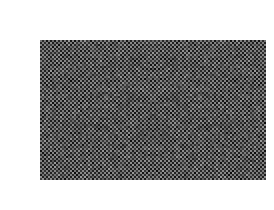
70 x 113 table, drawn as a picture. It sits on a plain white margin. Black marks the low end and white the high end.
Histogram: two levels. Odd rows or columns: none. Seam: none. Mirror symmetry: left to right. Average level on the scale: 30%.
